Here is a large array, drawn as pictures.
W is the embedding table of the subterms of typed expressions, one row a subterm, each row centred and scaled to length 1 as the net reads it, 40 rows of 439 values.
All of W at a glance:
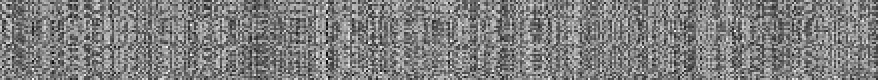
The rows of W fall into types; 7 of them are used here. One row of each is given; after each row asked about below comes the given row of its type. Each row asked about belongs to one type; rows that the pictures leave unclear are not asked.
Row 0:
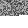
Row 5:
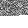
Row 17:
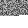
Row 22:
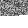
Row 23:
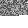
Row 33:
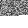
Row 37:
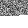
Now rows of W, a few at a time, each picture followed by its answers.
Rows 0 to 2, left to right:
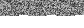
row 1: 33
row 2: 22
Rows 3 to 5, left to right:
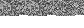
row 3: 0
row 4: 0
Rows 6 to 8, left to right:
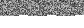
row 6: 17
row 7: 0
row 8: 22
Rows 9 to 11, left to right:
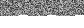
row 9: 5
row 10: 37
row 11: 17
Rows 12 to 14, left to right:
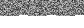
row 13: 33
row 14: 17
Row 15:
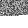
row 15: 33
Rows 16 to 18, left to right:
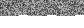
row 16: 23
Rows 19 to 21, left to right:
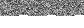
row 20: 5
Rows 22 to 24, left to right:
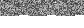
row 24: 0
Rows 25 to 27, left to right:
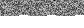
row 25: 17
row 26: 23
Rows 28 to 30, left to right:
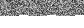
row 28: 0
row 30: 17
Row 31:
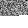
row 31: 23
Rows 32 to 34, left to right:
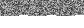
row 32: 17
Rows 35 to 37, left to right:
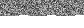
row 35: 22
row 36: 23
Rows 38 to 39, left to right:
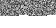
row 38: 0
